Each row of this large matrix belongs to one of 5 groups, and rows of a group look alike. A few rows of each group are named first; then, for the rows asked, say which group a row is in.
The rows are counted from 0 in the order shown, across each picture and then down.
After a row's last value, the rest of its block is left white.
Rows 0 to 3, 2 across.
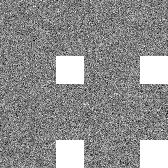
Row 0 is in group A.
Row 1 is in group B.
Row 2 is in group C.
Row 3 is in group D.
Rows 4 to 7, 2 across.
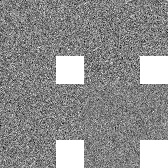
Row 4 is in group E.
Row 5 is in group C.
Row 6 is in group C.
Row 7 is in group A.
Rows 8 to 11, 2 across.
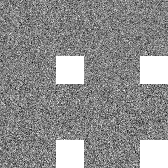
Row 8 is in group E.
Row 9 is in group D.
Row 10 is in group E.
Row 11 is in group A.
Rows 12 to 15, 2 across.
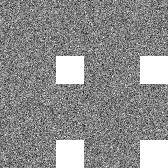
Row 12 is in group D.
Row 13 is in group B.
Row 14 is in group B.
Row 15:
C
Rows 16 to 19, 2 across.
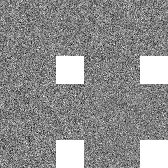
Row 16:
E
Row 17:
E
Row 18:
A
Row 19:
B
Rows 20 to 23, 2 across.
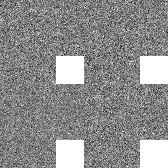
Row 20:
D
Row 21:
C
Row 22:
E
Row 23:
E
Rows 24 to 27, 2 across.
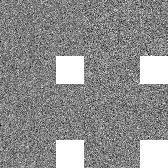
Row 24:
C
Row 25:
D
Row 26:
C
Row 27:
B
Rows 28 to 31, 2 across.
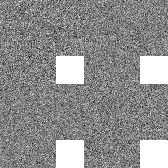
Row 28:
A
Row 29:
A
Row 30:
D
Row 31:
C
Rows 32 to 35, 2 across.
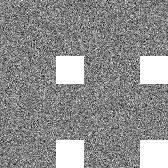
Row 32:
A
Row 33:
C
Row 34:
E
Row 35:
B
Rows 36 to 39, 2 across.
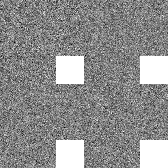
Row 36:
E
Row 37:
E
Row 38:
D
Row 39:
E
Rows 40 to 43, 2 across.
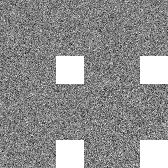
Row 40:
E
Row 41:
C
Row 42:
D
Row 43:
A
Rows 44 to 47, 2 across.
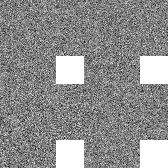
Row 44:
D
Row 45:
C
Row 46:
B
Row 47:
D
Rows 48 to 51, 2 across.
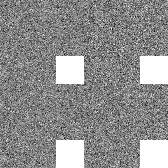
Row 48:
D
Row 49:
E
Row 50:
D
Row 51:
D
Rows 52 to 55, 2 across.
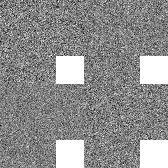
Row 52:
D
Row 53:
E
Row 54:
C
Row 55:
D
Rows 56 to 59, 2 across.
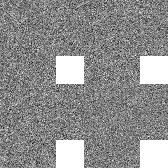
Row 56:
E
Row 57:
D
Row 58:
D
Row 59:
B
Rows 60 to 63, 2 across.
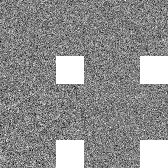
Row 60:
C
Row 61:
A
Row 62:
D
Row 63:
B
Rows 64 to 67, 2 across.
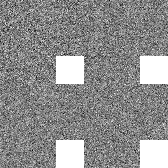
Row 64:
D
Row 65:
E
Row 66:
D
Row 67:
A
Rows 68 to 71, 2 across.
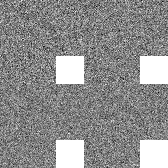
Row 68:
A
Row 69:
D
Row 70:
E
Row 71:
A
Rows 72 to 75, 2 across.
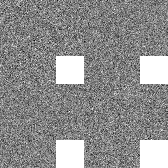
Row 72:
A
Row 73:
C
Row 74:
A
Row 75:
D
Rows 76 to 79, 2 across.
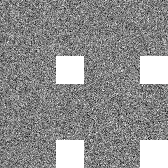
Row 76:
E
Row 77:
A
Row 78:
E
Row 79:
D
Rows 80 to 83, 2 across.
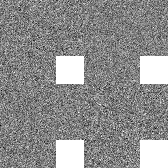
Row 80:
A
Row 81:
A
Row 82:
C
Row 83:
E
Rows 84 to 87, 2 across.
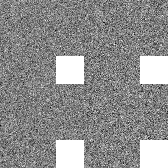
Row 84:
B
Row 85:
E
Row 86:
C
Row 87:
D
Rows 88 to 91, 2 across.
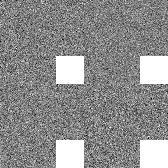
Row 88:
C
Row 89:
B
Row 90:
D
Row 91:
B
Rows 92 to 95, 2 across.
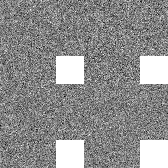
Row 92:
A
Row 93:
E
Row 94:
C
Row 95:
B
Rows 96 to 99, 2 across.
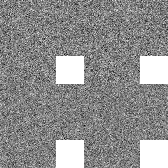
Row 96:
D
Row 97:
D
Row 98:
D
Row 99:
C
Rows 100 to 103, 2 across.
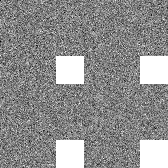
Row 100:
C
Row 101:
B
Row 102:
A
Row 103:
E
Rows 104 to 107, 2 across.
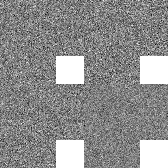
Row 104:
A
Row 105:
B
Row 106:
A
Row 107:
C
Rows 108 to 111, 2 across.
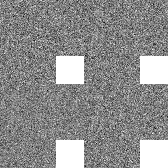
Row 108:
A
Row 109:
E
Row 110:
E
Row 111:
E
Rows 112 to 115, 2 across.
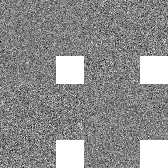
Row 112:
C
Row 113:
A
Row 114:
A
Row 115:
B
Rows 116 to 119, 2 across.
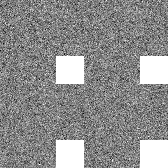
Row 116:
D
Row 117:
D
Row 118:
D
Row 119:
B
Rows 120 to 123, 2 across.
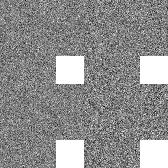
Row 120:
E
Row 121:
B
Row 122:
A
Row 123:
E
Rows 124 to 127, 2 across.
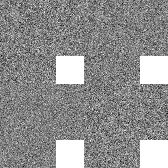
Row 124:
E
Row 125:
E
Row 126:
B
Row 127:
D
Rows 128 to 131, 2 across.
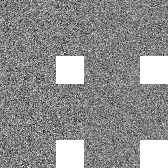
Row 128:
D
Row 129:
B
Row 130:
A
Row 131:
A
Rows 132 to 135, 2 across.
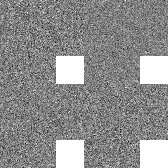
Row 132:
A
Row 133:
A
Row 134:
A
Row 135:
C
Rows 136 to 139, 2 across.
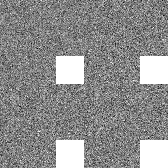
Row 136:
A
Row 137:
A
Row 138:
E
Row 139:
B
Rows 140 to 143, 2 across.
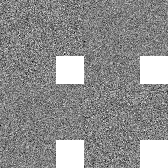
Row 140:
B
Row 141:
C
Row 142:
C
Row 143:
B
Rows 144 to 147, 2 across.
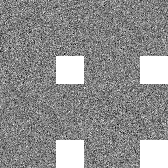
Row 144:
B
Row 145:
A
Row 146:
A
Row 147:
A
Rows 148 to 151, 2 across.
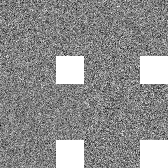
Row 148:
D
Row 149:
A
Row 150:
C
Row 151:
E
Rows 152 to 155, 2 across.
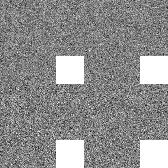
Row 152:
E
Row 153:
B
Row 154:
E
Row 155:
B
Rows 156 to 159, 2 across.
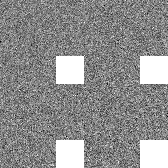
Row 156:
C
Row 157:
A
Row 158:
A
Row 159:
C
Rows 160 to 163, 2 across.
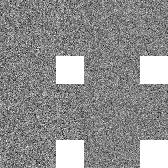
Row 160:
E
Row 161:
D
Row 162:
D
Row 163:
B
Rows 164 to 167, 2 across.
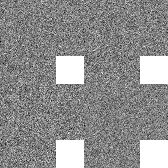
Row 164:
C
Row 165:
C
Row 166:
E
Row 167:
C
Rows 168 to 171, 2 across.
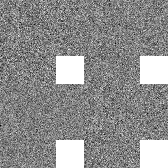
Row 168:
E
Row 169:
E
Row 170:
C
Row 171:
E
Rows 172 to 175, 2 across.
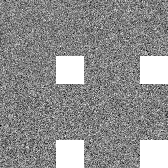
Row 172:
B
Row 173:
D
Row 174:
C
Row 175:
D
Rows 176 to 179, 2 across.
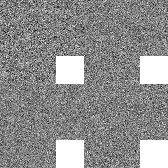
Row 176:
D
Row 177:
A
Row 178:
E
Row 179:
B
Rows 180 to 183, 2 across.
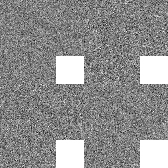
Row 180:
A
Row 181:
C
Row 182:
A
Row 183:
A
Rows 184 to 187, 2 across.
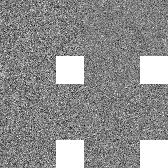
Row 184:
D
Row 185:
A
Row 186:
E
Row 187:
C
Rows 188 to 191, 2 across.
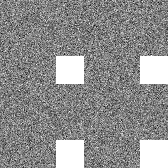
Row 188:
B
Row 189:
D
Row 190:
A
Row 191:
E
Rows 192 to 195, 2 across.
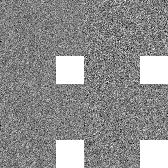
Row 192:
C
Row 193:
A
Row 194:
C
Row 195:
C
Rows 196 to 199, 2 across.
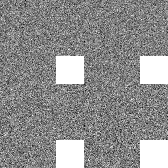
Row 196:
E
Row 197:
C
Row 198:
B
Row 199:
C
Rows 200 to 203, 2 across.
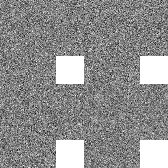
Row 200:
B
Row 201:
B
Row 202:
A
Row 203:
E
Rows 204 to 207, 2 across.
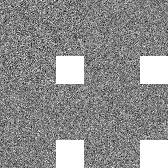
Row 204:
A
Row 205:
C
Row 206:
E
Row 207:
A
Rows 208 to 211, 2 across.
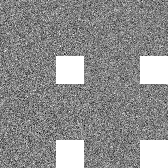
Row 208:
B
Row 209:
D
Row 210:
A
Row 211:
C
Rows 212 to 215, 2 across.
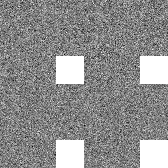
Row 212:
D
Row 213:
E
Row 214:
E
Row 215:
C
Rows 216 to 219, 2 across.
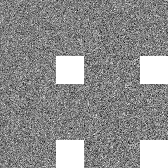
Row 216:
A
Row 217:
C
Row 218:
E
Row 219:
C
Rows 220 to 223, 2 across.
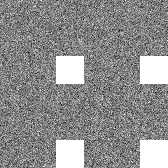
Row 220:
A
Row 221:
D
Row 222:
E
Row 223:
E
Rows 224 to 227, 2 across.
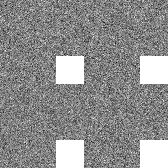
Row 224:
D
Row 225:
E
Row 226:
A
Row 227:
E
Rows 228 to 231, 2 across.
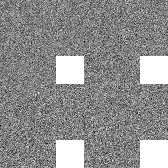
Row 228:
E
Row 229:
C
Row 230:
C
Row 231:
B
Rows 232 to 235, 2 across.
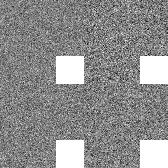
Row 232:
A
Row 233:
D
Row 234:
B
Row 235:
D
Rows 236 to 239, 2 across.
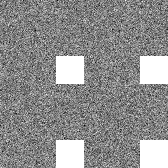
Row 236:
D
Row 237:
D
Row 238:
D
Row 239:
C
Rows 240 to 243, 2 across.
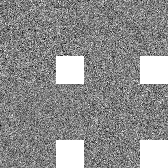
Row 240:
D
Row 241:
A
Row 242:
C
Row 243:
E
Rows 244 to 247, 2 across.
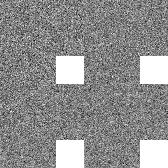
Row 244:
A
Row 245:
B
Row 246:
D
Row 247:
D
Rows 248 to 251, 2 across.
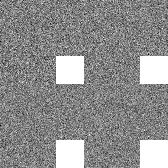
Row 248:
C
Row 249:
B
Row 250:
C
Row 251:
B
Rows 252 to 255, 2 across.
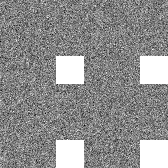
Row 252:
C
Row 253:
E
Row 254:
D
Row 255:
C
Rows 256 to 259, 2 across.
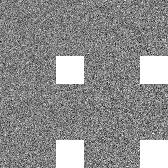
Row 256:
C
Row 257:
A
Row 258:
B
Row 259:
E
